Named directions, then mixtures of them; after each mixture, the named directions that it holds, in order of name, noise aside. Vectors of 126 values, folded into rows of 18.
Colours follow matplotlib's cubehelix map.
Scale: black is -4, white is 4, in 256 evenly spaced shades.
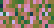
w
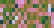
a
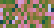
a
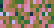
w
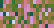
a, w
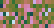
a, w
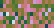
a, w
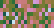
a, w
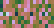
w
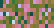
a, w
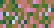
a, w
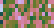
a, w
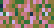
w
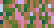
a, w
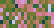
a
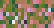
a, w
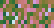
a, w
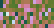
a, w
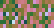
a, w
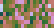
a, w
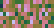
w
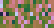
w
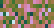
a, w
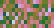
a, w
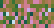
a, w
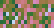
a, w
